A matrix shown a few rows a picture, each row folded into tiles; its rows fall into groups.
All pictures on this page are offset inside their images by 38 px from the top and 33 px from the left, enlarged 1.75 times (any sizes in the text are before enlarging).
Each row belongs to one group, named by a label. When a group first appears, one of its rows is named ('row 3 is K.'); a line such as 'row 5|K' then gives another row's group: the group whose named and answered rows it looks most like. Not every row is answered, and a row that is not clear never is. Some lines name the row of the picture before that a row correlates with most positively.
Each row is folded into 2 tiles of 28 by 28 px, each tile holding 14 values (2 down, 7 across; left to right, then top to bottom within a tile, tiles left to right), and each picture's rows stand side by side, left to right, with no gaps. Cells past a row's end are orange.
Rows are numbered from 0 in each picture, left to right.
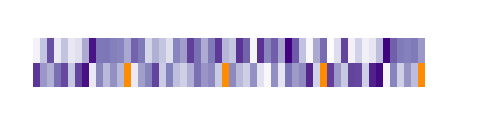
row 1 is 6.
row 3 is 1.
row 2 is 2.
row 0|1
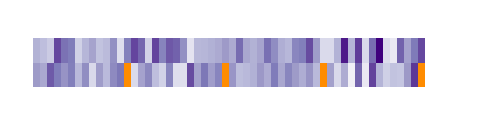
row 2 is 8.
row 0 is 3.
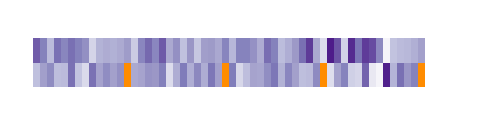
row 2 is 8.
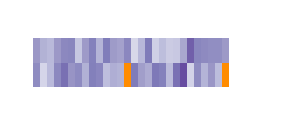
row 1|1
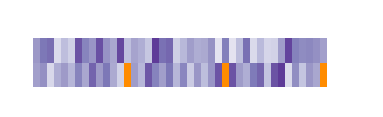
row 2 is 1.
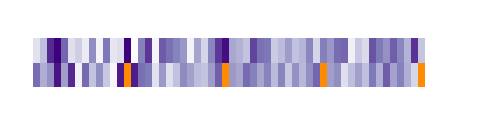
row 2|3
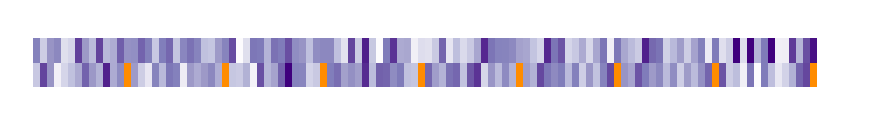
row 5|3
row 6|3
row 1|2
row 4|1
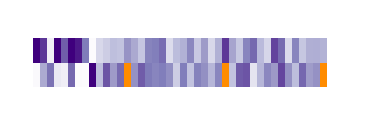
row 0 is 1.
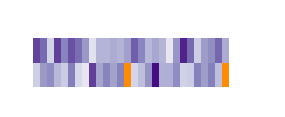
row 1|6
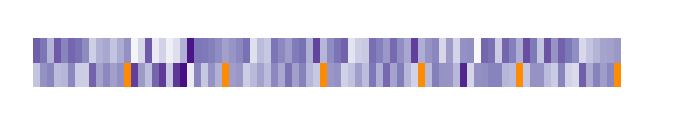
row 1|1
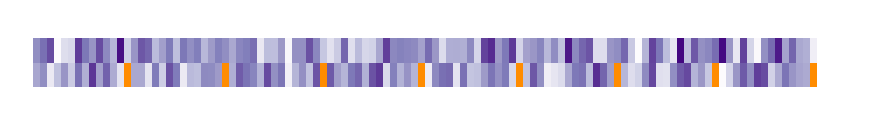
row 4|6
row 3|1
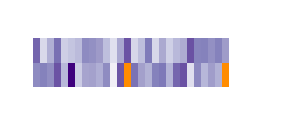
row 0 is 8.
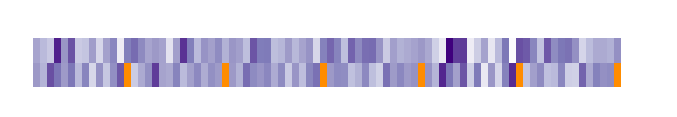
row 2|3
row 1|6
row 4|3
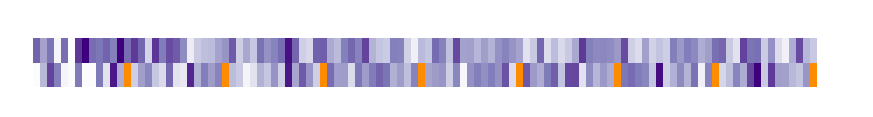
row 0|6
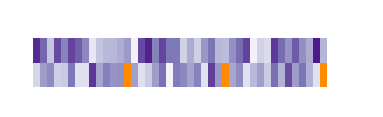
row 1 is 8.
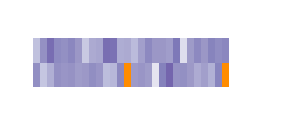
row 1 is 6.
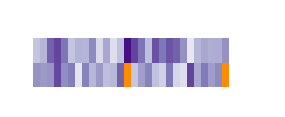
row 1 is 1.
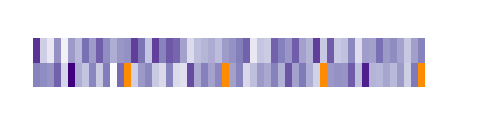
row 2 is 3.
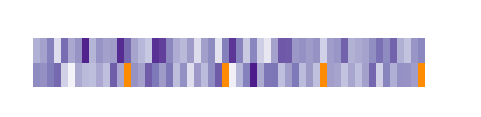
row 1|3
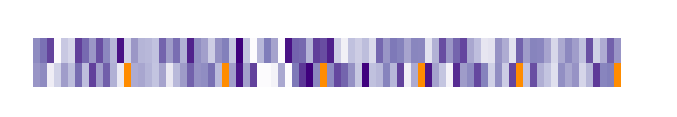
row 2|2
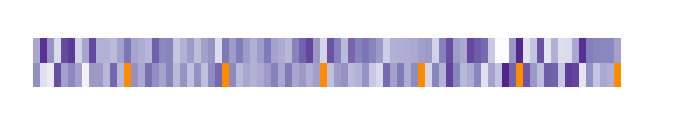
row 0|2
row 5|1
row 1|3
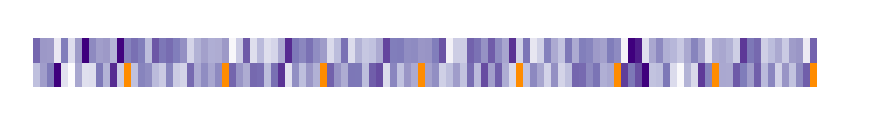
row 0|6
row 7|3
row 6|2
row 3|1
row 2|1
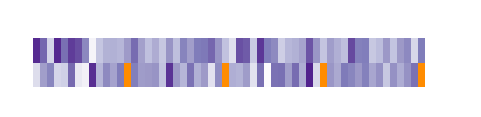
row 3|3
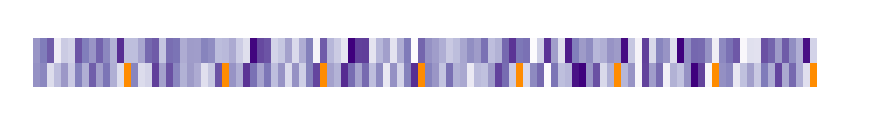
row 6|6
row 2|3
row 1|8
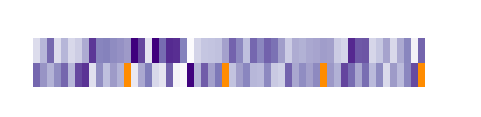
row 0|1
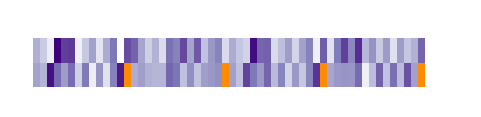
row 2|3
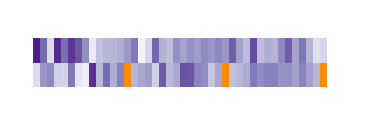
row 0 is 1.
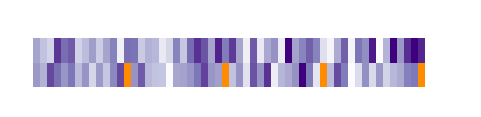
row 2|6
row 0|3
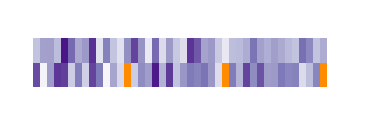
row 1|6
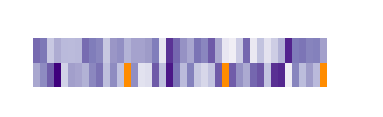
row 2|1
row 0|6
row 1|8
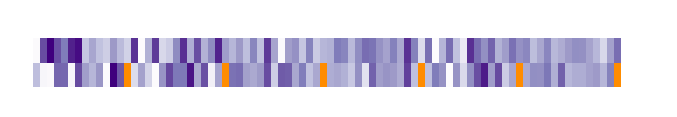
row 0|8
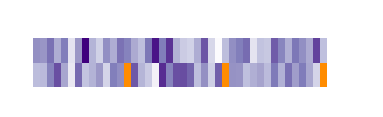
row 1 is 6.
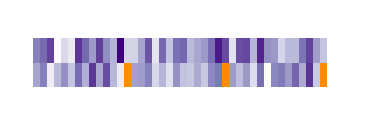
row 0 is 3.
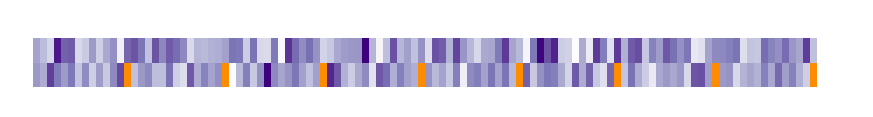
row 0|3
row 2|6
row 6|2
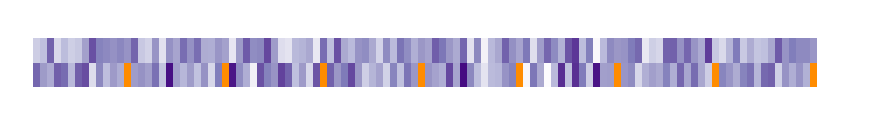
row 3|2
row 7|1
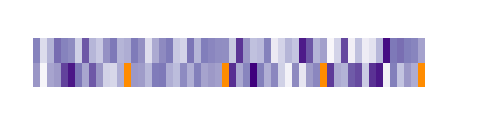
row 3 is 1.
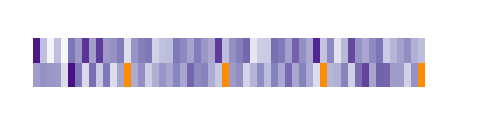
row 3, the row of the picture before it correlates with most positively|0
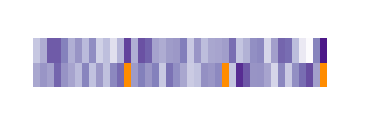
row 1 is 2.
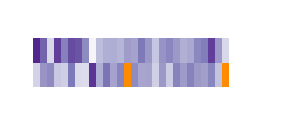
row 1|8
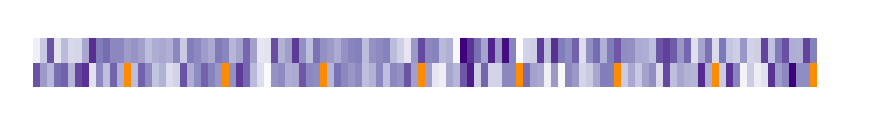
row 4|8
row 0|1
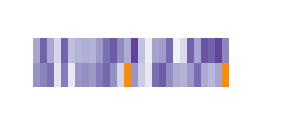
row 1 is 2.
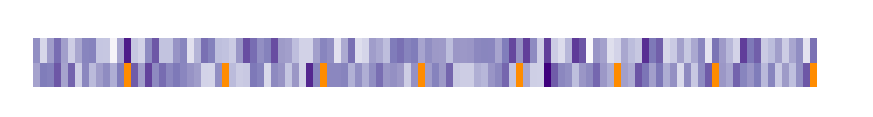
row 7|3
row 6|3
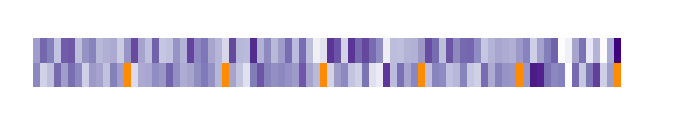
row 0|2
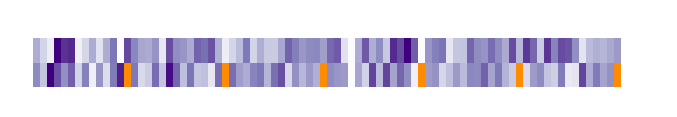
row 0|3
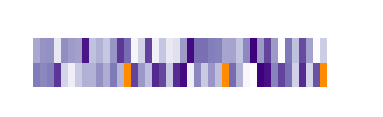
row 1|1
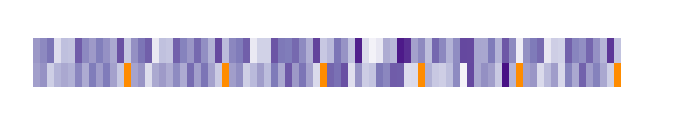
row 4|8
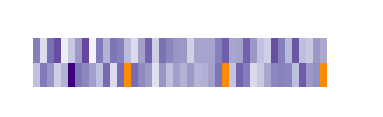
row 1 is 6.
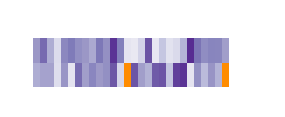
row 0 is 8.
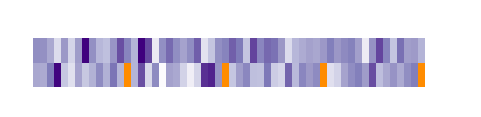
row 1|2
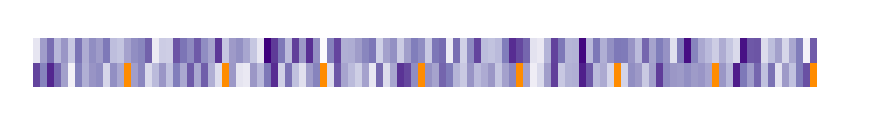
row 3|2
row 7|3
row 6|6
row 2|8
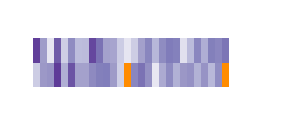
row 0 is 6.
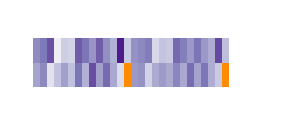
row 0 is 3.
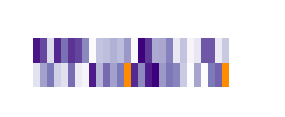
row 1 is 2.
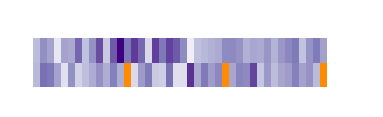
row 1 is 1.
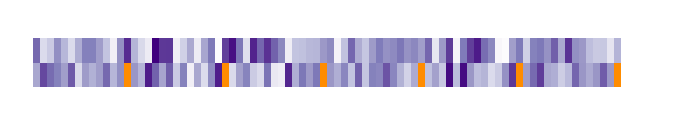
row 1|3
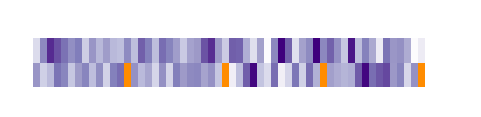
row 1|8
